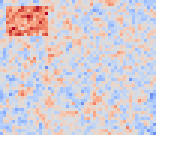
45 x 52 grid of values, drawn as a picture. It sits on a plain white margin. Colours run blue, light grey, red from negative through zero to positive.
Mirror symmetry: none. Odd patch: higher, in the top left. Ninth with the highest average: top left.
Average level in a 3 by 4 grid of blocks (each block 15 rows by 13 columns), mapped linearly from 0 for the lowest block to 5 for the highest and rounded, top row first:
5311 | 1101 | 0110
